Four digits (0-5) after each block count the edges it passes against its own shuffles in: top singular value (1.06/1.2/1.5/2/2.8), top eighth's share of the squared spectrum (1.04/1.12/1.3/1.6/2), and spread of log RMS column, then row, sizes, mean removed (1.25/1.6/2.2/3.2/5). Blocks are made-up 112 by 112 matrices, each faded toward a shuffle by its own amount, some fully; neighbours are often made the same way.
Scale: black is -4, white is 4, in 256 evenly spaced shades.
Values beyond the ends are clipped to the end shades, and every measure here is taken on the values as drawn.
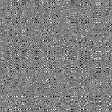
5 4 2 3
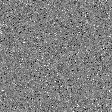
1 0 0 0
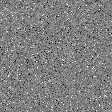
0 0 0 0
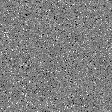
2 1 0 0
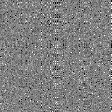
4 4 3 2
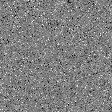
0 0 0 0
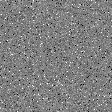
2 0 0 0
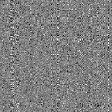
4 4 3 2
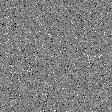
2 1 0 0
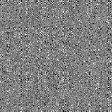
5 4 3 2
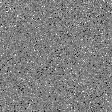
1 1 0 0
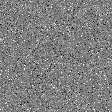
0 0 0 0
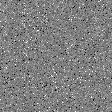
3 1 0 0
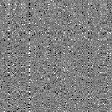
5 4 3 2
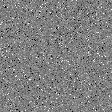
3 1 0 0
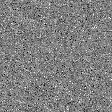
0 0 0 1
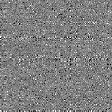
4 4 2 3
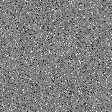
0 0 0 0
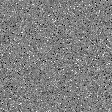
2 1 0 0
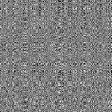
5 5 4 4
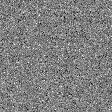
1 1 0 0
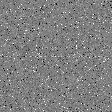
1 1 0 0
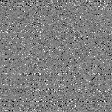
4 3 1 3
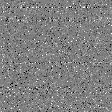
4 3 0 2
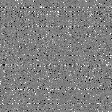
4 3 1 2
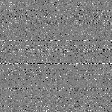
4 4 1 3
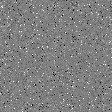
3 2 1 0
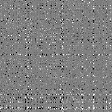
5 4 3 3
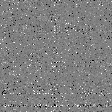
3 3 1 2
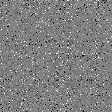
3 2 1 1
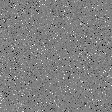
0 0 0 0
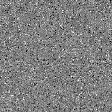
3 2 1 1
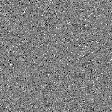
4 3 1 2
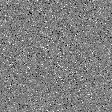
2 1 0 0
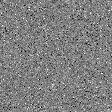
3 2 0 0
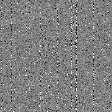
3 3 3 0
